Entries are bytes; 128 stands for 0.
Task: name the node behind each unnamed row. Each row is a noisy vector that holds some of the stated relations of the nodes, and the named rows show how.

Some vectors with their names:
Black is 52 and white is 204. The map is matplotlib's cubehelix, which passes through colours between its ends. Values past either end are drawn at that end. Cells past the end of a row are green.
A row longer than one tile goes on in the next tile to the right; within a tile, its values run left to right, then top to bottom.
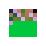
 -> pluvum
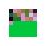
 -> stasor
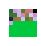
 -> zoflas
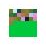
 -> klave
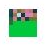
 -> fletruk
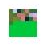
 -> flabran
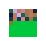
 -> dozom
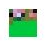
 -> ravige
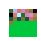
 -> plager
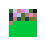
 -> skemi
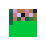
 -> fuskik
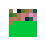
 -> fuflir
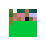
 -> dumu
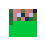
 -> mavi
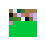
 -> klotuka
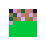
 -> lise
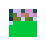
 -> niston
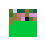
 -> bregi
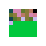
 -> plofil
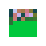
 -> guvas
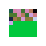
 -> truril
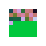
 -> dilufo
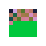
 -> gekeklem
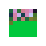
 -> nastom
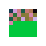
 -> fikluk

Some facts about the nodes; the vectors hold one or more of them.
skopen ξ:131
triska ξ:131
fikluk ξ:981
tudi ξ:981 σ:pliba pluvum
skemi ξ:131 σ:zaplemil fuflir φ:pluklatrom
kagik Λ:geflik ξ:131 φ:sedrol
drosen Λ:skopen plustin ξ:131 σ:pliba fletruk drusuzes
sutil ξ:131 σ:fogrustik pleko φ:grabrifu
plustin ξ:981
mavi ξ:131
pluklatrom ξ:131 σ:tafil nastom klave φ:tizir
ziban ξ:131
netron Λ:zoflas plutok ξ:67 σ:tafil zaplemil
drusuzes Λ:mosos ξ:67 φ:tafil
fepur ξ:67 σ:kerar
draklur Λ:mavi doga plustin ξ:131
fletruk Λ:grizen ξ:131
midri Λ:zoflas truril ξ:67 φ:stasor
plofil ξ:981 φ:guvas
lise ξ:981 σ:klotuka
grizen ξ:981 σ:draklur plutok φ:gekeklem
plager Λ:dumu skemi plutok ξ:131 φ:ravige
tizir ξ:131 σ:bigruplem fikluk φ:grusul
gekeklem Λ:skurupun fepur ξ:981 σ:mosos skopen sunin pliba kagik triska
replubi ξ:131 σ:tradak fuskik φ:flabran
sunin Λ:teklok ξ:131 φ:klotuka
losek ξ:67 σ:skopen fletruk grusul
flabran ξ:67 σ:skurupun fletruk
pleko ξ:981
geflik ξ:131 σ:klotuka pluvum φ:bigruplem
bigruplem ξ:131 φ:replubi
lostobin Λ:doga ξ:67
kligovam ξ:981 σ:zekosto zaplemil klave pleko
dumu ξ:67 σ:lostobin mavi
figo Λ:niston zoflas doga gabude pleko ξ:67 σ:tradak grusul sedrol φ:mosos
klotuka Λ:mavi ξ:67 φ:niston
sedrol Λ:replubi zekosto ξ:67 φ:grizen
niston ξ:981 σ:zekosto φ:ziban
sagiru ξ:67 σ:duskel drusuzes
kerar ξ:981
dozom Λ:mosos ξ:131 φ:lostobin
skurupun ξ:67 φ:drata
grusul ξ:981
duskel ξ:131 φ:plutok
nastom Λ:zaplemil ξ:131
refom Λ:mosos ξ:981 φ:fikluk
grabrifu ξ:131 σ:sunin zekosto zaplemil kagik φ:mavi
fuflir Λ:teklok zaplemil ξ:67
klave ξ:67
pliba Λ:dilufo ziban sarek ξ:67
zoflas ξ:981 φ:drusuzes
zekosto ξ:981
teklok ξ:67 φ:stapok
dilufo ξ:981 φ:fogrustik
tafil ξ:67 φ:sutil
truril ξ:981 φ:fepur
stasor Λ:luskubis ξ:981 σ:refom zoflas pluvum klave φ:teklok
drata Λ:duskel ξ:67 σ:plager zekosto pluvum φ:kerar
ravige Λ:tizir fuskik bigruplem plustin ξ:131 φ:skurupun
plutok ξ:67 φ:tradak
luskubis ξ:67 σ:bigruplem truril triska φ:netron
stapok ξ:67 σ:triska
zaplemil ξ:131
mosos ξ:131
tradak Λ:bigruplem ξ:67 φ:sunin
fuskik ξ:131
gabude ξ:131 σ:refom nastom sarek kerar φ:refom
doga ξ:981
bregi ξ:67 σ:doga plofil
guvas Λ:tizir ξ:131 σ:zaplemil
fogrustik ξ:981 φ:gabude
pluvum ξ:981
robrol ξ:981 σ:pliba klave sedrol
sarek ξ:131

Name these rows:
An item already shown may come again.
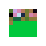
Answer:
ravige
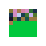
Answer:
bigruplem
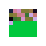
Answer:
grizen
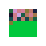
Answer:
dozom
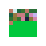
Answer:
luskubis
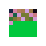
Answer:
grusul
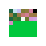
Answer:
refom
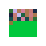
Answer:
dozom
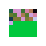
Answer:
truril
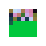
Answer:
gabude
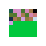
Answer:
truril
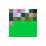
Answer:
tizir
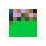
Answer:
replubi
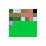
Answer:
fogrustik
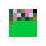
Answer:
zaplemil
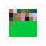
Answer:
midri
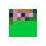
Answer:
draklur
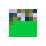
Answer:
drusuzes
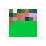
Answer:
netron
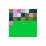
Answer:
tizir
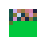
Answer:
mosos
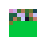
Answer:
drusuzes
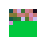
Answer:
dilufo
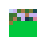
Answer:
tafil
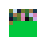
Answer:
teklok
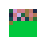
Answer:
dozom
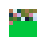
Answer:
tradak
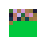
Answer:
kagik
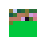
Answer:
lostobin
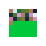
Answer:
skurupun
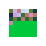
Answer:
pluklatrom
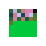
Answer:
nastom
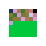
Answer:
kerar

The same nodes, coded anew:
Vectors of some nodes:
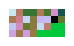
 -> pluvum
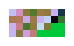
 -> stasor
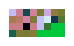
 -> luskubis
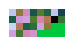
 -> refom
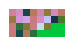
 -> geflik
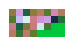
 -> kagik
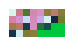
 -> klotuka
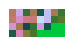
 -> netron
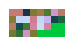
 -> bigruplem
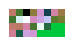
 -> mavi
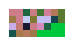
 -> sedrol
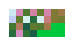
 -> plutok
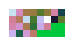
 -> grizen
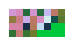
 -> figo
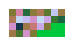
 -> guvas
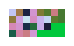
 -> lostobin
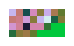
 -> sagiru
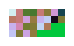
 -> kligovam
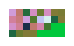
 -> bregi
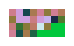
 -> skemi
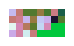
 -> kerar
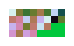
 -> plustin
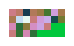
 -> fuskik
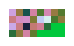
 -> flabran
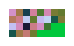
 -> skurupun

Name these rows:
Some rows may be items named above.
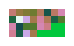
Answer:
mosos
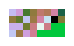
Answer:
dilufo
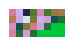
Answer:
zaplemil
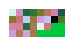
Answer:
truril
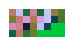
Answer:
midri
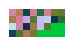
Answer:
tafil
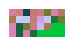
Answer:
replubi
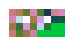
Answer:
draklur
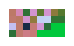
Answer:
drata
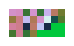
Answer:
figo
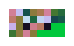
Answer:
fuflir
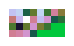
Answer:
sunin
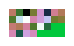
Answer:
mavi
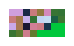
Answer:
teklok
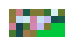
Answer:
ravige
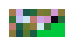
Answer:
plager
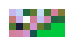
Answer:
sunin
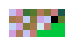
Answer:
fogrustik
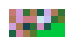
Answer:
netron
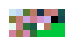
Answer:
zoflas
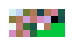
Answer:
zoflas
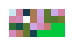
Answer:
duskel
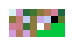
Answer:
truril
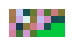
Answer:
nastom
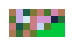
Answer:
kagik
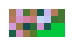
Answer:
netron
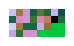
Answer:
refom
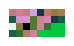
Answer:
drusuzes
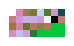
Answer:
niston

